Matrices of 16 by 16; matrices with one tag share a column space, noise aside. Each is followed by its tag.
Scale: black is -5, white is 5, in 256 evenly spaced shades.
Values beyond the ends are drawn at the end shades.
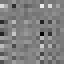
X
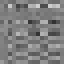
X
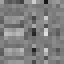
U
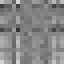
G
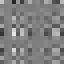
U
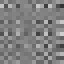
X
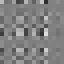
U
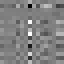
X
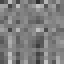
G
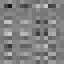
X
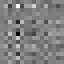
X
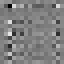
X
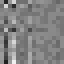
G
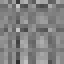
G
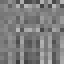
G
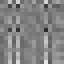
G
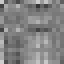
G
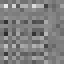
X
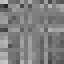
G
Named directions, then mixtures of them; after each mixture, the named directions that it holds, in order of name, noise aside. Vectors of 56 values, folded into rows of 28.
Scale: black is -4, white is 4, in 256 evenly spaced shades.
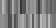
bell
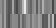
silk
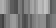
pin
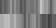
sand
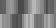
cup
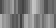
cup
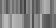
bell, cup, sand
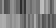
bell, sand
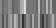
bell, silk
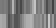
bell, cup, silk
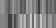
bell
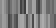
bell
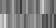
bell, sand, silk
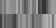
pin, sand, silk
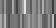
silk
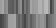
pin
